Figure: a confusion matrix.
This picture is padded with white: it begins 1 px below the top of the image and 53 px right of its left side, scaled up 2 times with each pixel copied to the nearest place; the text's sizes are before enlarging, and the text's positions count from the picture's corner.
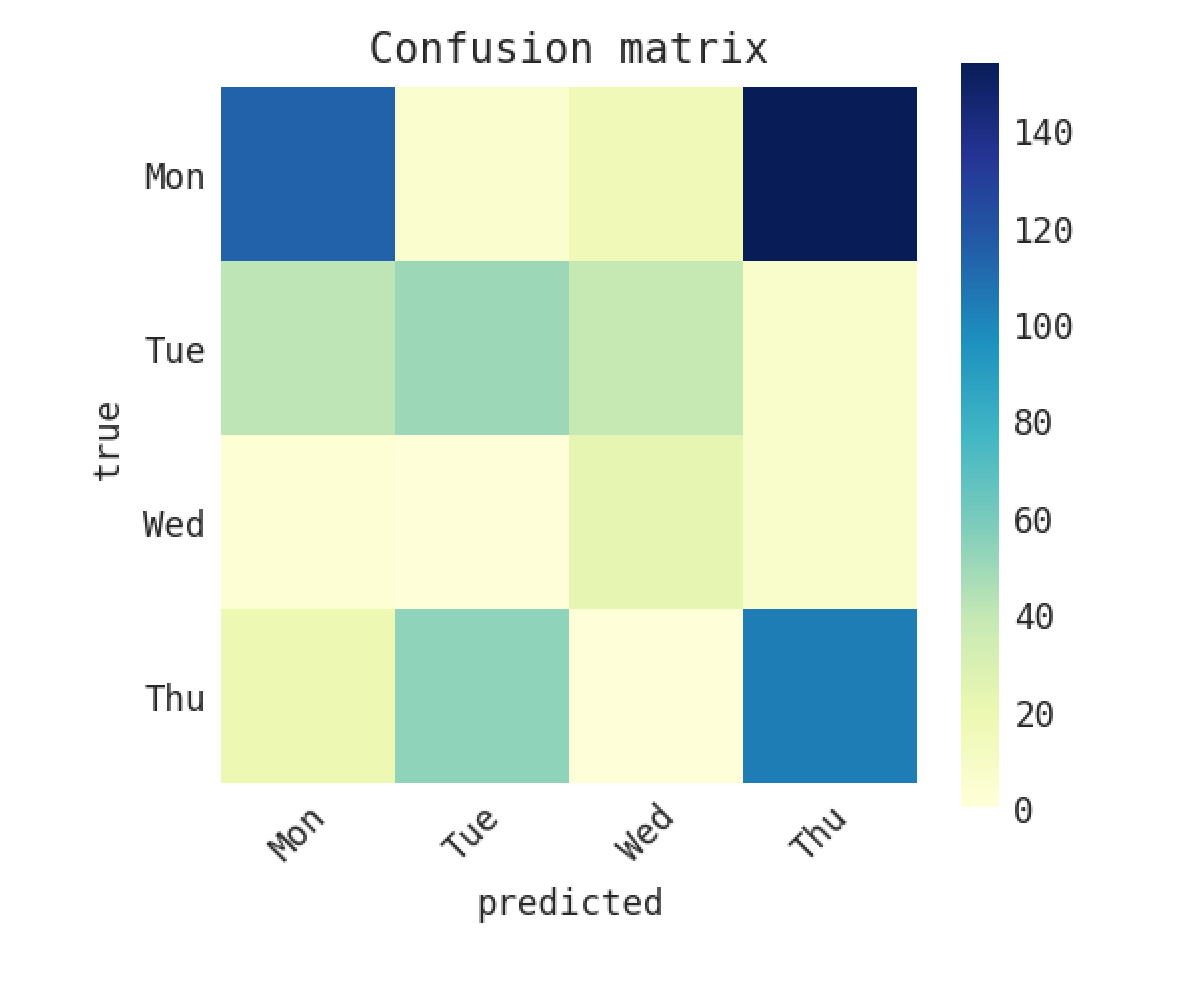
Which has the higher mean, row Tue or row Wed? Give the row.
Tue
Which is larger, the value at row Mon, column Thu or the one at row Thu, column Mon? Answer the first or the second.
the first
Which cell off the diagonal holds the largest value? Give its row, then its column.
Mon, Thu
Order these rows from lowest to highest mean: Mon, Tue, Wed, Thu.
Wed, Tue, Thu, Mon
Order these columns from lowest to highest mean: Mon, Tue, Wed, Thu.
Wed, Tue, Mon, Thu
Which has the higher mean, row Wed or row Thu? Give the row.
Thu
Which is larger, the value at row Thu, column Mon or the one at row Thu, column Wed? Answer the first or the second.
the first
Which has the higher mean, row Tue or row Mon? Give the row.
Mon
